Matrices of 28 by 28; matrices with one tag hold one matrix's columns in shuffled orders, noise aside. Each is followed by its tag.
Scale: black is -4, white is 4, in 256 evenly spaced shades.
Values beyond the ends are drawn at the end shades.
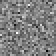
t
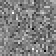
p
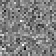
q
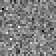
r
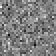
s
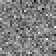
r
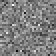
t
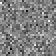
q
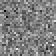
q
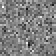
s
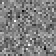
q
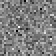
r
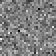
r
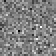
r
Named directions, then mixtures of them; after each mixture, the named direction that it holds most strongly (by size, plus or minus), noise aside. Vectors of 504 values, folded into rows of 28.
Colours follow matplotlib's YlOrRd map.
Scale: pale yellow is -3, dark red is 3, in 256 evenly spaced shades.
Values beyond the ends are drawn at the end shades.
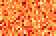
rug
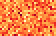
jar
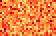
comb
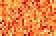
rug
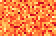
comb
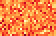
rug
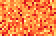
jar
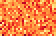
rug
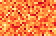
jar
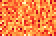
rug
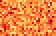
comb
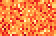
comb
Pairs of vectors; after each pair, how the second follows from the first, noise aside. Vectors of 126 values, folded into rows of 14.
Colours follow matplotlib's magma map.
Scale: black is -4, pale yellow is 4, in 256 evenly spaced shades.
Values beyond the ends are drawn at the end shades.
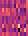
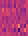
shrunk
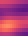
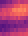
reversed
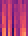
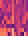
sign-scrambled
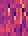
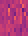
shrunk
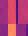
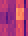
wrapped around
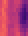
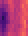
reversed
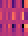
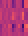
shrunk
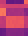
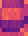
wrapped around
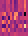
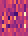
sign-scrambled
